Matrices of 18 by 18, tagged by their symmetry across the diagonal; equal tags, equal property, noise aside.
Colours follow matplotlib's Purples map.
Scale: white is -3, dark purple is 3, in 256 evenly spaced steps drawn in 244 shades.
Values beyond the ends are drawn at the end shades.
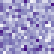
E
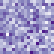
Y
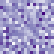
E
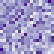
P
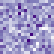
Y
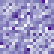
P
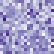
Y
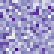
E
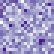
P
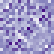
P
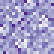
P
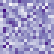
E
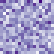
Y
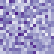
E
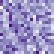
Y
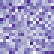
Y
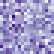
E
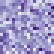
E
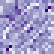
P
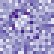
P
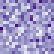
Y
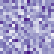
Y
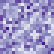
P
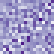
E
